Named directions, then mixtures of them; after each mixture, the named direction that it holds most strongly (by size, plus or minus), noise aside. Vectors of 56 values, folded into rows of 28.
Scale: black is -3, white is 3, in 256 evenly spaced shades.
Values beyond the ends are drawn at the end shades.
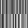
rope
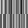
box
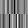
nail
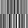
nail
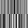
nail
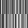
rope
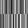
rope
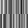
box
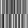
rope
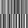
nail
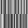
rope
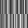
rope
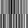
box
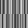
box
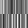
box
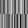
box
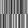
box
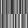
rope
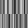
box
